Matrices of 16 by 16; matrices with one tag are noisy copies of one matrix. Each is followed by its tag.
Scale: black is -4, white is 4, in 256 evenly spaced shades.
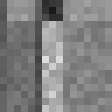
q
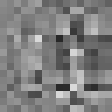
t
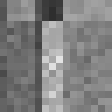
q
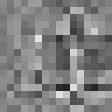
t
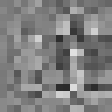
t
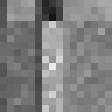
q
